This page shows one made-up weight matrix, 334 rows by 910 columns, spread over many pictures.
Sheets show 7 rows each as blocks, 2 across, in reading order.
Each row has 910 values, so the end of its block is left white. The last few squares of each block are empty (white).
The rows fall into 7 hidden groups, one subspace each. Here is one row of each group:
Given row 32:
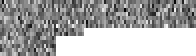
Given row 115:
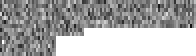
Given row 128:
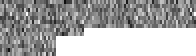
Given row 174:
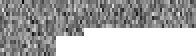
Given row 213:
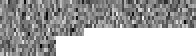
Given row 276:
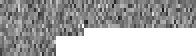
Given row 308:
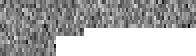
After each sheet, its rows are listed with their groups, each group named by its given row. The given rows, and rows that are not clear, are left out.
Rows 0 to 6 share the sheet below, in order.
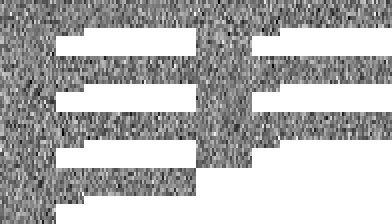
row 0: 128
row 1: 174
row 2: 32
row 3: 308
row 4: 32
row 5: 276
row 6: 276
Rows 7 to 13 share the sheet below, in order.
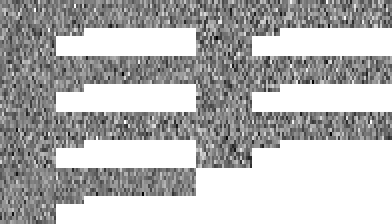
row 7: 276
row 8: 115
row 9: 174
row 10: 276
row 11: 32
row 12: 32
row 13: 32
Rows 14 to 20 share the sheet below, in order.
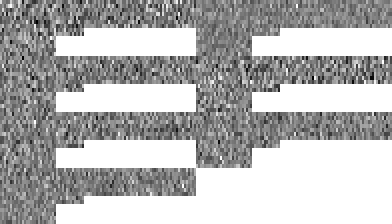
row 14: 174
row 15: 276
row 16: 174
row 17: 115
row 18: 115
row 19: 115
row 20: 213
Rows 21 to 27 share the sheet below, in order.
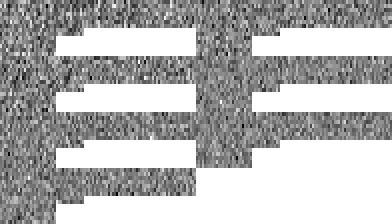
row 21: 115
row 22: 308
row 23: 115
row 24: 115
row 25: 213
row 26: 213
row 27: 308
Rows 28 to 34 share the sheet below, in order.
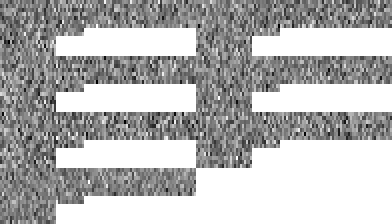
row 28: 32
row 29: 308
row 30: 32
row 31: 213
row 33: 213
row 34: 308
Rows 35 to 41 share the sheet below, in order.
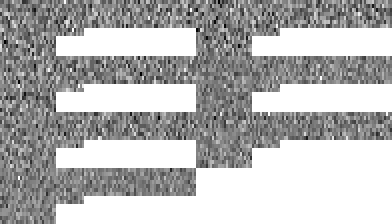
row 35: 115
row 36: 276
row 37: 128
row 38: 174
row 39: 115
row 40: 213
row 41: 276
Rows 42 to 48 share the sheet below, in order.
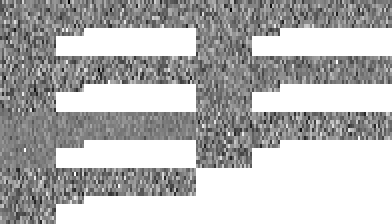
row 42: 174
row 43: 276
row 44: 308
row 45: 308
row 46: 174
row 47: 174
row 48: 276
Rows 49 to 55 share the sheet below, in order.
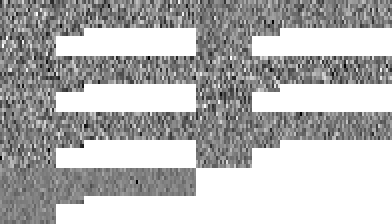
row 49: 115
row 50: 32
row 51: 128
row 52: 128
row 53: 115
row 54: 115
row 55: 115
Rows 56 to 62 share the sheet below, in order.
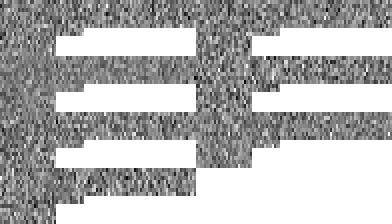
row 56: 32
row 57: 115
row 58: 32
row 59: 115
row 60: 32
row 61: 276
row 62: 308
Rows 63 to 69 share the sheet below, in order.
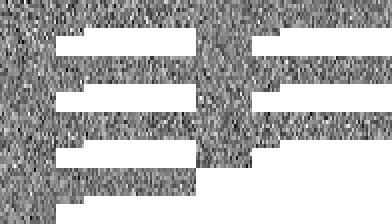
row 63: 213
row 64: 115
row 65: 276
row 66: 115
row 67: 32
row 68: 276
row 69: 115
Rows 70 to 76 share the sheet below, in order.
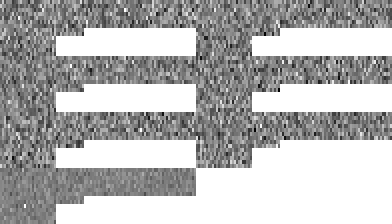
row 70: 32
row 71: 276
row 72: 115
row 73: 115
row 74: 128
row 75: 308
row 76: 174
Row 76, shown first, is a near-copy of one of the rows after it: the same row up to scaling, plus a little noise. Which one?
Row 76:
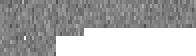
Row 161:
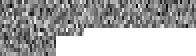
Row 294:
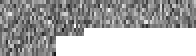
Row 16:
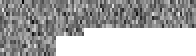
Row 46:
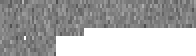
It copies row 46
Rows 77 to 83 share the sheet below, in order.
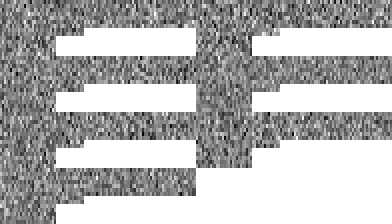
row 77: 308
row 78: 128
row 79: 128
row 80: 174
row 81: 213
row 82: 276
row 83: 32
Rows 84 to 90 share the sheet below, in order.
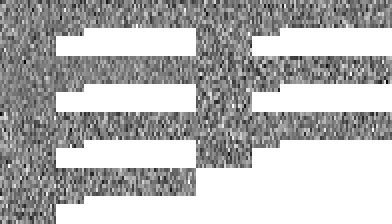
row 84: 308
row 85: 213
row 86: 174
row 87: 115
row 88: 308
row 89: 174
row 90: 276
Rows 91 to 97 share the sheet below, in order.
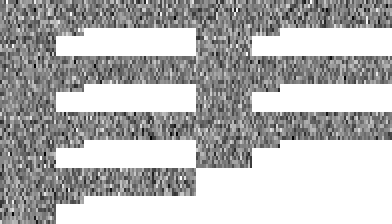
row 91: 128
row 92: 276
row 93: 276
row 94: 115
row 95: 213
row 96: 32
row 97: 32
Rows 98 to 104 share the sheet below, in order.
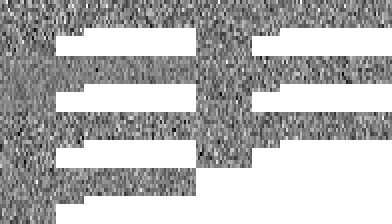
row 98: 213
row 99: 174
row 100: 213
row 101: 213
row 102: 276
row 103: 115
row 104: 115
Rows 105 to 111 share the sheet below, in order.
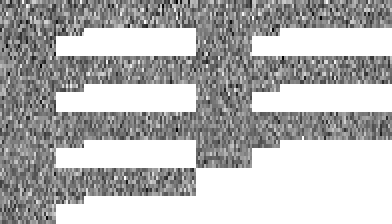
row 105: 174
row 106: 213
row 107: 276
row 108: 174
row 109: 174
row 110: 128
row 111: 32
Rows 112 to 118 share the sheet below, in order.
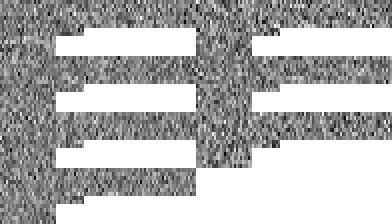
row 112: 128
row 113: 276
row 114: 32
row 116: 276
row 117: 128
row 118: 276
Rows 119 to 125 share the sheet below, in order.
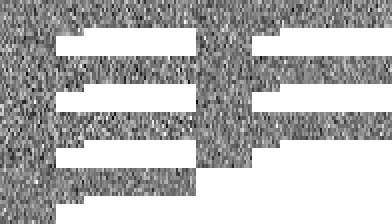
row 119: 128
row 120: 32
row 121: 174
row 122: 128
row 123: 276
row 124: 213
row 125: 115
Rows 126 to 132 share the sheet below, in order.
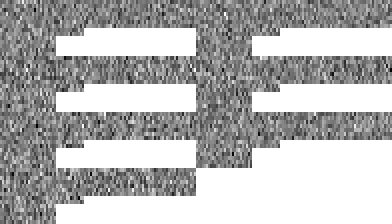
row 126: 276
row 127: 213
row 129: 128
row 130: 115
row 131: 32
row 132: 213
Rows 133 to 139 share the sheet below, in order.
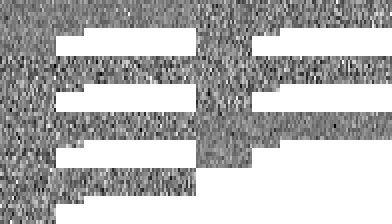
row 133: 32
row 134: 128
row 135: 213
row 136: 115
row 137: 128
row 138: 174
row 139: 115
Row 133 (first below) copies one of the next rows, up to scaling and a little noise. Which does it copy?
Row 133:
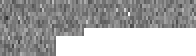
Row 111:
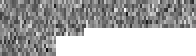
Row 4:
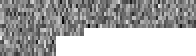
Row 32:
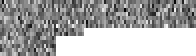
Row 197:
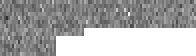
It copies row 197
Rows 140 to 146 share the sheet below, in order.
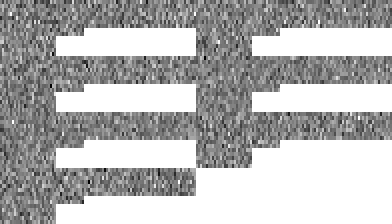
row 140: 128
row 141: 213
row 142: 308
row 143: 115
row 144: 32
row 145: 174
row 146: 115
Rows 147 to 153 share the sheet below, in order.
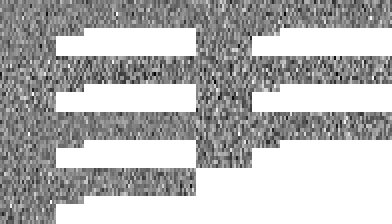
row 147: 213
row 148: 308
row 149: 174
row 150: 128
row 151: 308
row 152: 213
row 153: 115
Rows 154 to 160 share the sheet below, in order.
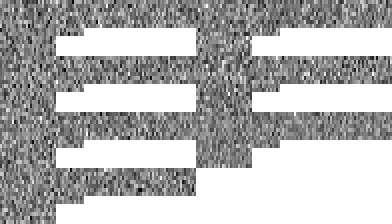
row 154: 276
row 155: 174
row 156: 174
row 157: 174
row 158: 308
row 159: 308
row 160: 115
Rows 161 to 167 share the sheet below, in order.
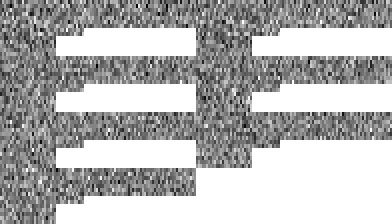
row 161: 174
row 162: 174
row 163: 32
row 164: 32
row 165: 174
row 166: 128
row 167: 276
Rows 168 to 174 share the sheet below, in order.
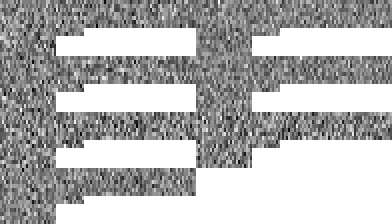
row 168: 32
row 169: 174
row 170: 115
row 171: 115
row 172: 174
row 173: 308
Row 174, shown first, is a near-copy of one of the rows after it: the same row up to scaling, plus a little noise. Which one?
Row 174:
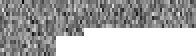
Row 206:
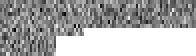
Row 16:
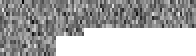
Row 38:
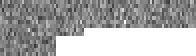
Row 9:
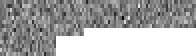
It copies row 16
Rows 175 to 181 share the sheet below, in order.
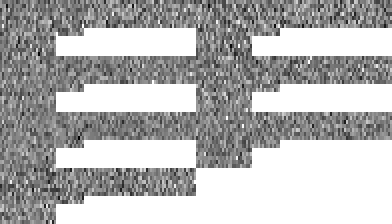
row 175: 308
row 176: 308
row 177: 115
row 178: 276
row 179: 174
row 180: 213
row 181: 128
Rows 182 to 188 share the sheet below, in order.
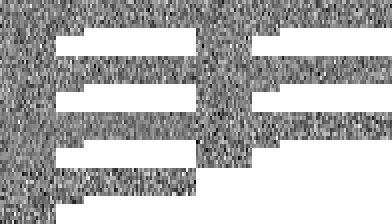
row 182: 213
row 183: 276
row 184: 308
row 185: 174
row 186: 276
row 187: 276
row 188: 308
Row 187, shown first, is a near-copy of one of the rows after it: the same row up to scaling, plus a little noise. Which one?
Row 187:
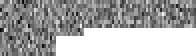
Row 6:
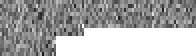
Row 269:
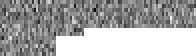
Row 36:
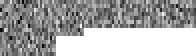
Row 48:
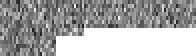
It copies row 36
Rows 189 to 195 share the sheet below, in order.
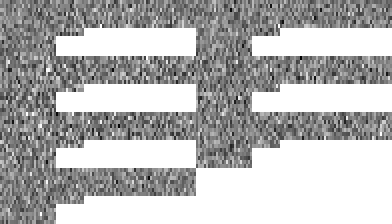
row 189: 276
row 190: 276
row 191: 128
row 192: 115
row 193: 276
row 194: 128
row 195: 213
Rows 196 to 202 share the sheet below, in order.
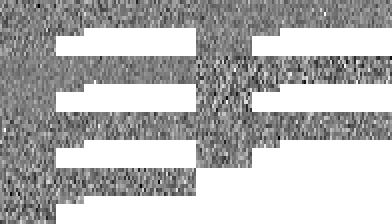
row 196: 308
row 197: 32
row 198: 276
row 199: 308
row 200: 308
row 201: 276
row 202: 128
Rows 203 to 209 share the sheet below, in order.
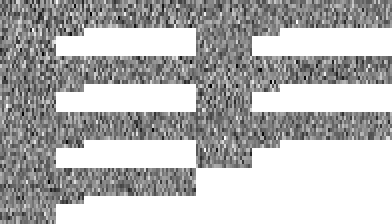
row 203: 276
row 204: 115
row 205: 308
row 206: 174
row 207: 174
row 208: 32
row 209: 128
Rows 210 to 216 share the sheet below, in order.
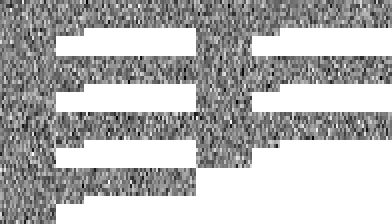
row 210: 174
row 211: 115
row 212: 128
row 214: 174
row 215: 276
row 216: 115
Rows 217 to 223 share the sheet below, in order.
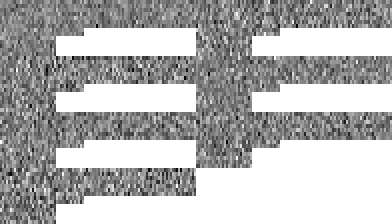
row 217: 32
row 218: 276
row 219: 213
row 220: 115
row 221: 276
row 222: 213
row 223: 174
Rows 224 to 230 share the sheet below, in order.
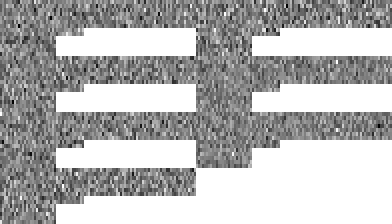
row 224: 128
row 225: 213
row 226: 32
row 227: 308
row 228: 276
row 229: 128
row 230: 32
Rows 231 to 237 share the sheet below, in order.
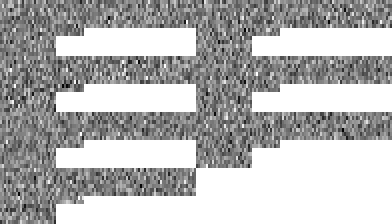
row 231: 174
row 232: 213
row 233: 174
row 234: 308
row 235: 308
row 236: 213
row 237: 128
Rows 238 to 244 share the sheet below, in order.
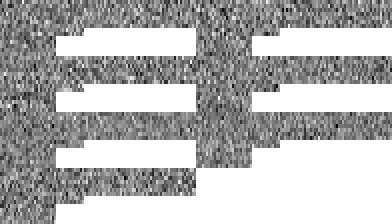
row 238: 174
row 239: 308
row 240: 128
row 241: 128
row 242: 115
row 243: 308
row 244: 32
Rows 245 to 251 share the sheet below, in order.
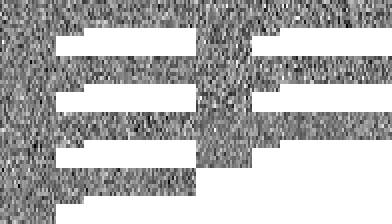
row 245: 115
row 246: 213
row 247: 213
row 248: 308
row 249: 128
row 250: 32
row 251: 32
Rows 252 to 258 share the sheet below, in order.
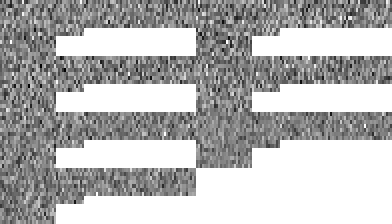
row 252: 174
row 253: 174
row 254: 174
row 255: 308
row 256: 308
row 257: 308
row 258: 32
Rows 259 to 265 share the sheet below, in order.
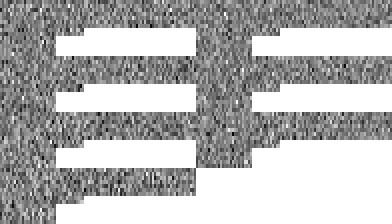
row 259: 213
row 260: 213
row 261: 128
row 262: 213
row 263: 308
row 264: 115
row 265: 115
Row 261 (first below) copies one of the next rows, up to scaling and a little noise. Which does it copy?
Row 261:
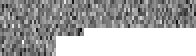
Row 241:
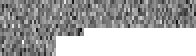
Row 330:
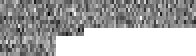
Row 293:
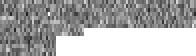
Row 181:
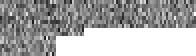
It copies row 241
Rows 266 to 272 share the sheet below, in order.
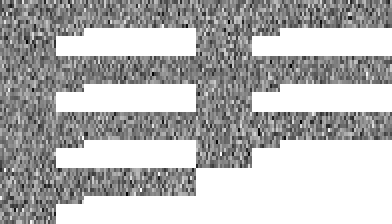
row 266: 174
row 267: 174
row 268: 174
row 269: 276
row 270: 276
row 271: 32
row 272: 115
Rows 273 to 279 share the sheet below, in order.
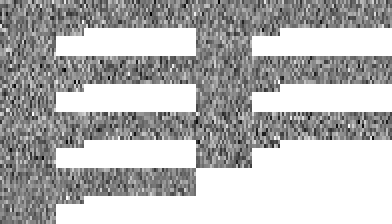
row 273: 308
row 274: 174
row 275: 174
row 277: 276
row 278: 276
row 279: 213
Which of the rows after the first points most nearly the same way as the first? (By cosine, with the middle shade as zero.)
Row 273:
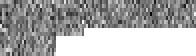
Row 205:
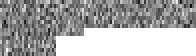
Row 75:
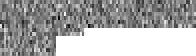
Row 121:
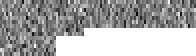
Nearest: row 75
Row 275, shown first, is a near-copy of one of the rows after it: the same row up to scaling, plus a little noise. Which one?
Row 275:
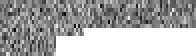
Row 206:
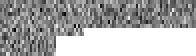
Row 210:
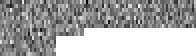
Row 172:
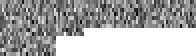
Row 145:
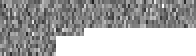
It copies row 206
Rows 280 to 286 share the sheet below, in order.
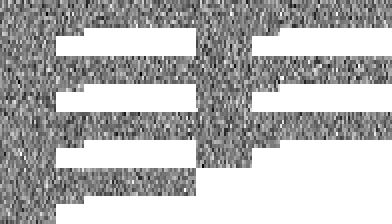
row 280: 213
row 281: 115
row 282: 128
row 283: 276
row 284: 115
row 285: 115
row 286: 213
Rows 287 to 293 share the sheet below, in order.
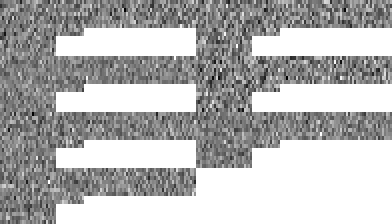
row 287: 32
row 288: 213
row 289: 32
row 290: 115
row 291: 276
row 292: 174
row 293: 128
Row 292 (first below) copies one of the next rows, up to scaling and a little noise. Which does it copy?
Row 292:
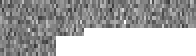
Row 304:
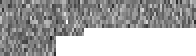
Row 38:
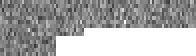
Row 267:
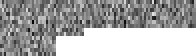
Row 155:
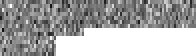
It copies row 38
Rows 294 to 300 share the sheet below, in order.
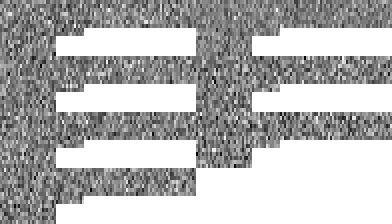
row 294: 174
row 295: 308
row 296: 276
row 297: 128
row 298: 308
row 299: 308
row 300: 115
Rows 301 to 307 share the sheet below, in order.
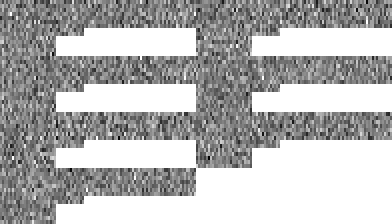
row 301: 128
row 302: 276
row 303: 128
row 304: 174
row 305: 32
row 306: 32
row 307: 308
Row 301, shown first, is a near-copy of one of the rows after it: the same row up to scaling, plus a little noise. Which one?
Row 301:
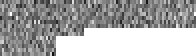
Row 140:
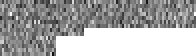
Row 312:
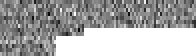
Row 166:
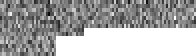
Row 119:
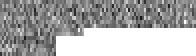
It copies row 140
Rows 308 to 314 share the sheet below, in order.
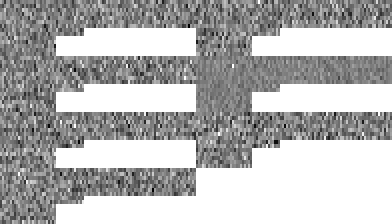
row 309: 308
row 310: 128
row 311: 213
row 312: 128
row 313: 115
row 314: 115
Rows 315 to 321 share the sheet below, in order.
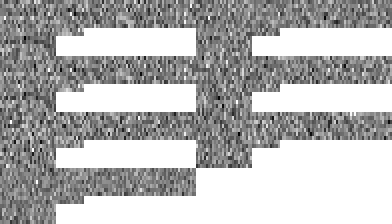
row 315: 128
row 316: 115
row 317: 128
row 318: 213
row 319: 174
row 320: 308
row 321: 115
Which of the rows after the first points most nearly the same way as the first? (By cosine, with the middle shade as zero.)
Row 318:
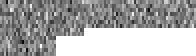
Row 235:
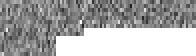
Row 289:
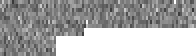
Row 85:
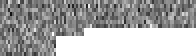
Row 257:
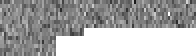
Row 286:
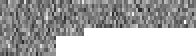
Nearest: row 286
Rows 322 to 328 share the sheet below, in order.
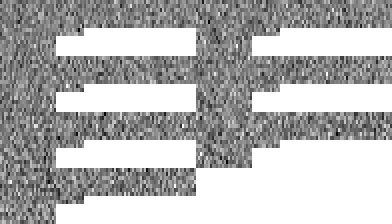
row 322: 276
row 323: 213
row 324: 213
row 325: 32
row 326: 115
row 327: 115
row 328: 128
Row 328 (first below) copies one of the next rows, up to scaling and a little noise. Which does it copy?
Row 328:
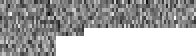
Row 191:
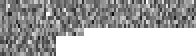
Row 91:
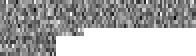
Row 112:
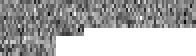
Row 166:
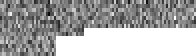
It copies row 166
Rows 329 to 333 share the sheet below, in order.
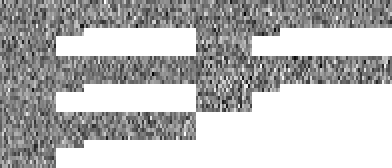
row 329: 115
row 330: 128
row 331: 174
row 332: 308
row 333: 128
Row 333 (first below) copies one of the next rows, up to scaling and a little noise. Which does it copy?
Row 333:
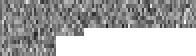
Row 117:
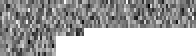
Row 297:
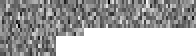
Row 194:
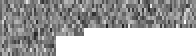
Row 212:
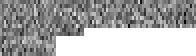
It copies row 194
